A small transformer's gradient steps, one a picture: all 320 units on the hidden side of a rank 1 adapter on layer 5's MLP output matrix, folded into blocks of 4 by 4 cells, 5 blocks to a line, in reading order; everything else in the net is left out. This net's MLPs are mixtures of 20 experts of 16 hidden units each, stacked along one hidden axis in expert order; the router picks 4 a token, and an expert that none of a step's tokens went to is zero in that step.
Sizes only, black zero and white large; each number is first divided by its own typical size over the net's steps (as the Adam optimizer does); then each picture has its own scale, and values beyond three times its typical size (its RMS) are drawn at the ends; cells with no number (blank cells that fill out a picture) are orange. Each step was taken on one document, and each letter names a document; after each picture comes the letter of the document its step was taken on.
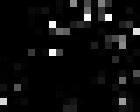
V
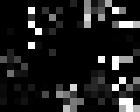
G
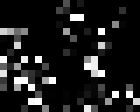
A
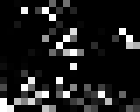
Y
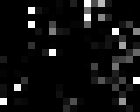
V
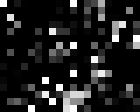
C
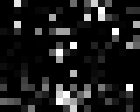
C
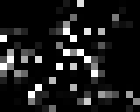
A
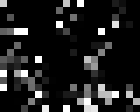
A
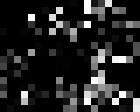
G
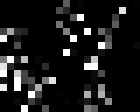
A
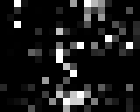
C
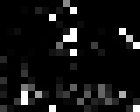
Y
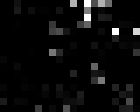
V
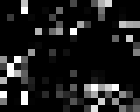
G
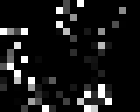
A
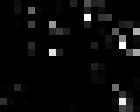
V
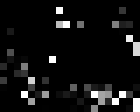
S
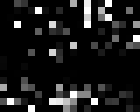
C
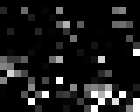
S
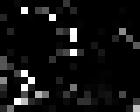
Y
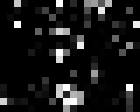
C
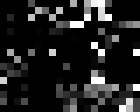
G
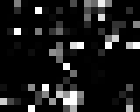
C
